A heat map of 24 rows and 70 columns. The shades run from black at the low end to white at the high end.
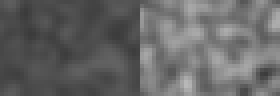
The table splits into one row of 2 panels. Panel 1,1: low, blotchy, faint in contrast. Panel 1,2: middling, blotchy.
